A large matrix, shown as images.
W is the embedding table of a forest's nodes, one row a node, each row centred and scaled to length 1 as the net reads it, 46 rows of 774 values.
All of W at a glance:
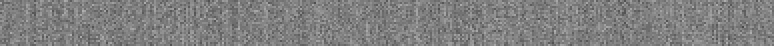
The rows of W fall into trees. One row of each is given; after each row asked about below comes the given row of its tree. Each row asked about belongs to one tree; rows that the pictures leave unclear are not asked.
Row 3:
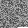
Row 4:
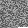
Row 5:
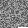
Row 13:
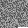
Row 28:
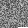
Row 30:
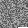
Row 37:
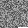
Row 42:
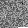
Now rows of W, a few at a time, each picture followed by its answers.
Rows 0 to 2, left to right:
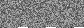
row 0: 4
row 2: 28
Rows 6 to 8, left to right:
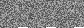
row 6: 37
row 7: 13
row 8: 4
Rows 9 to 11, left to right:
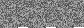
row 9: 30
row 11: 13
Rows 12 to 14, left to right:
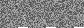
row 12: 4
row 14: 37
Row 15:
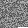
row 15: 13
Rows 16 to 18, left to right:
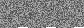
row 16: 30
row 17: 13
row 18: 4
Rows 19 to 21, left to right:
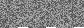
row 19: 3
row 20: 37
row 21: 30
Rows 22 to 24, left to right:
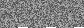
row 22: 13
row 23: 4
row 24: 30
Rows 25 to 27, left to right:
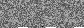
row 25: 28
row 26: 3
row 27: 28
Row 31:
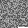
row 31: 5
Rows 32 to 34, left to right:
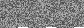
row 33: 5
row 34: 42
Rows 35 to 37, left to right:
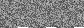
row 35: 3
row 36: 28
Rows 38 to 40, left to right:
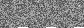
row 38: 3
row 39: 42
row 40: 5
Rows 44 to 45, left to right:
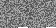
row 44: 37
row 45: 13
